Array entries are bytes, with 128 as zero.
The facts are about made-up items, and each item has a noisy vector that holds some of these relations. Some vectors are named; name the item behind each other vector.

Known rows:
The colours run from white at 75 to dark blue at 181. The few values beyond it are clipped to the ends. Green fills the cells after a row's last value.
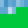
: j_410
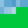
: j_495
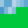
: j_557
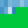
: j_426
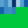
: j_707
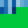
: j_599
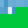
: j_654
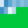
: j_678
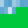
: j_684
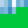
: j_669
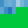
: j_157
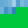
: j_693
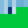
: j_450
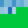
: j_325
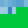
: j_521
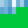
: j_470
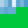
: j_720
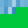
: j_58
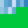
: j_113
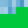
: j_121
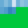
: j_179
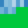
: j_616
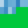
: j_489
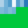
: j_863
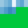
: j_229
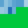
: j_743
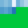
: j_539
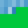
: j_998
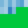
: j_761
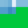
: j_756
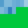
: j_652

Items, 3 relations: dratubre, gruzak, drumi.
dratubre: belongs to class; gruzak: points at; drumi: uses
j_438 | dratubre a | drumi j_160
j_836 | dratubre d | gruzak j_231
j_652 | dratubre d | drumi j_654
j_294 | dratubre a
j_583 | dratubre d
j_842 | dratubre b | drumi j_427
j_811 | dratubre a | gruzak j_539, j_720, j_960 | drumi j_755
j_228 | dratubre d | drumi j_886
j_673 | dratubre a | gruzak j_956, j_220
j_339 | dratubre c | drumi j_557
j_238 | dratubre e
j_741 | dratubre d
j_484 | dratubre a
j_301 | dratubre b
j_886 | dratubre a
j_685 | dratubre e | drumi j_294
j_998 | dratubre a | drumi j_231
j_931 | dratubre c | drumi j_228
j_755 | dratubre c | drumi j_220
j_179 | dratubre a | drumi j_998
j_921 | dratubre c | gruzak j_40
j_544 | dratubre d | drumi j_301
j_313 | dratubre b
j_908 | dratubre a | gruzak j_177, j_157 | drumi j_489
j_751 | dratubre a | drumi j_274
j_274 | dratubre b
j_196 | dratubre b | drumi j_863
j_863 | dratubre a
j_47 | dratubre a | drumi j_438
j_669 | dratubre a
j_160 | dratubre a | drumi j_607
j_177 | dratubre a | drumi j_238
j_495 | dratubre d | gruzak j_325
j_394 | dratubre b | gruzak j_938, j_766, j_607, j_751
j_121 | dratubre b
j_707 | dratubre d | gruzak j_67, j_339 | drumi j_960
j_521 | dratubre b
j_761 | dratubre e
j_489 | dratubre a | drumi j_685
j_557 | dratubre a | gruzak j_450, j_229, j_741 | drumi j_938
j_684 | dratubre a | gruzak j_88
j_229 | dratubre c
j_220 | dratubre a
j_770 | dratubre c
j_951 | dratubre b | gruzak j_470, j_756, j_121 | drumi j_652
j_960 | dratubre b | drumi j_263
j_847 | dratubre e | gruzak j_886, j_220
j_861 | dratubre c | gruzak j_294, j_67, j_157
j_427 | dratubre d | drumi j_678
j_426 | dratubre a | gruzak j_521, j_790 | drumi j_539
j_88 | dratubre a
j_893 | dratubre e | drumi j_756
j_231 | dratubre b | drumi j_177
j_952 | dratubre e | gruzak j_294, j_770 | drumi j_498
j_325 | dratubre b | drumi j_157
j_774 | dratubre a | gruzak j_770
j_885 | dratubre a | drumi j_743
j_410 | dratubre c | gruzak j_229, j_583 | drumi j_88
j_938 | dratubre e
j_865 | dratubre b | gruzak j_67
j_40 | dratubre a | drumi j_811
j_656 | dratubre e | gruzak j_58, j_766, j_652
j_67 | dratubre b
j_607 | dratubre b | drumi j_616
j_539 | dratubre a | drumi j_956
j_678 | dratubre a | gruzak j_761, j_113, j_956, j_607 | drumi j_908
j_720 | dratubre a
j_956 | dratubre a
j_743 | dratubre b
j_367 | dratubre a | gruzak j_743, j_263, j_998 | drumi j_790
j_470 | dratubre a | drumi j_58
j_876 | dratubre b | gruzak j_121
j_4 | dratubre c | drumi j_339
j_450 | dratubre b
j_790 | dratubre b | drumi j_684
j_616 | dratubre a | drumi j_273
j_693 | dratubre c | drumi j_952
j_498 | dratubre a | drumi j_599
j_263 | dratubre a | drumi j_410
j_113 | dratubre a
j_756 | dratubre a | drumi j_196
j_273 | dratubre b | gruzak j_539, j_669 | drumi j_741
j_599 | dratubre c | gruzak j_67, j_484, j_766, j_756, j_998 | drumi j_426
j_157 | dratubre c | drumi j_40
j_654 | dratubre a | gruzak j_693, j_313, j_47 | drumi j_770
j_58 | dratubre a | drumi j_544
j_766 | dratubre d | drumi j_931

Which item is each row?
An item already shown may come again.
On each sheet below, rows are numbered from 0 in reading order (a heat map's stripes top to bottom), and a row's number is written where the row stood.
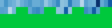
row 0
j_410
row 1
j_157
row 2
j_960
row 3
j_67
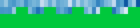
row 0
j_294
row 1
j_755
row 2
j_498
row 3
j_685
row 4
j_908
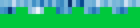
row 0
j_339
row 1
j_876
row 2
j_865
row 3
j_755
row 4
j_755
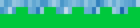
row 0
j_367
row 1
j_427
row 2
j_410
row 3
j_427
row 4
j_743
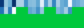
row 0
j_952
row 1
j_47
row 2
j_956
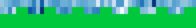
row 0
j_685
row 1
j_599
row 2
j_157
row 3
j_498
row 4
j_673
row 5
j_273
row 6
j_367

